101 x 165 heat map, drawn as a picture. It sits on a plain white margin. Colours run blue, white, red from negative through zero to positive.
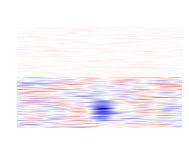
Histogram: skewed, a long tail of low values. Mirror symmetry: none. Ninth with the lowest average: bottom middle. Dips: one, in the bottom middle. Seam: horizontal, 50% of the way down, the top part calmer.
